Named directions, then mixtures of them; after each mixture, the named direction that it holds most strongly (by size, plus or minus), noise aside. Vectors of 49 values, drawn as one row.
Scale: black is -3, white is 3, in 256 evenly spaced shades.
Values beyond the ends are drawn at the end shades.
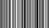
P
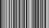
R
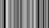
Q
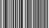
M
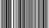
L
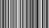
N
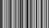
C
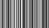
M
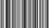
Q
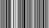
L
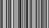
C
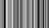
Q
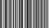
M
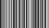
R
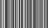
M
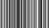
N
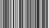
M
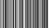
M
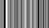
Q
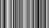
Q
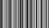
C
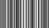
P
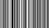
C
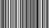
N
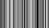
P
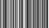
M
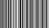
N
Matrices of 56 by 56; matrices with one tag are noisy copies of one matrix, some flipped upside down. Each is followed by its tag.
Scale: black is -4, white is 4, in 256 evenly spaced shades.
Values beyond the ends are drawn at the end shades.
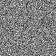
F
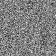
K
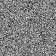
K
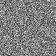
F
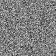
K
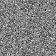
K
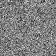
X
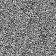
K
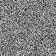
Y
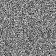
F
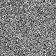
X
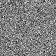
X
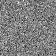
Y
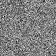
X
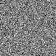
F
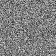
F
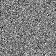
X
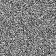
F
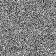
Y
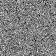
Y
